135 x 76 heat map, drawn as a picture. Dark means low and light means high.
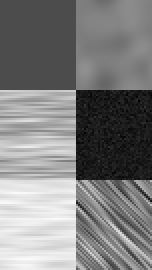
It is made of 3 by 2 panels. Panel 1,1: low, flat. Panel 1,2: middling, smooth, faint in contrast. Panel 2,1: high, streaked across. Panel 2,2: very low, fine-grained, faint in contrast. Panel 3,1: very high, streaked across, faint in contrast. Panel 3,2: middling, slanting down to the right, strong in contrast.
